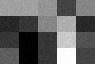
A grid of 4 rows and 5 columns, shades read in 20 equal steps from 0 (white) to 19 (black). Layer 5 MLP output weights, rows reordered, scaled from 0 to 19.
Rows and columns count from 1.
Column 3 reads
8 9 15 15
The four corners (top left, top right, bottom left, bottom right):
7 9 12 14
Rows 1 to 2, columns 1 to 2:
7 7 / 16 15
